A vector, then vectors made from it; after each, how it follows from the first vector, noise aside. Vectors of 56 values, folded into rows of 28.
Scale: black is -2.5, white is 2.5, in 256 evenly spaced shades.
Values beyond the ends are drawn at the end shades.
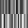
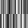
sign-scrambled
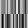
negated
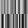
negated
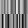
negated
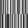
sign-scrambled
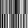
sign-scrambled
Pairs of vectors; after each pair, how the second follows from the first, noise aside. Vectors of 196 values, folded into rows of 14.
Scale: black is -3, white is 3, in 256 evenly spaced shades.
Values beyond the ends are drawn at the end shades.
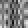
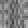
shrunk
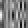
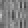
shrunk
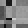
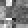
negated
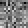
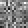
negated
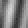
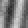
negated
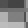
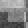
negated
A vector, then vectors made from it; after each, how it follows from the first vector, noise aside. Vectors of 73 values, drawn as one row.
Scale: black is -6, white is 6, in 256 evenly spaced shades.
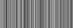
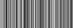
scaled up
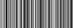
scaled up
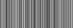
sign-scrambled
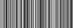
scaled up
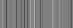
partly zeroed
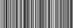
scaled up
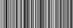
scaled up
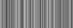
sign-scrambled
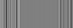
partly zeroed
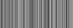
reversed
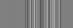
partly zeroed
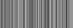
reversed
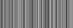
reversed
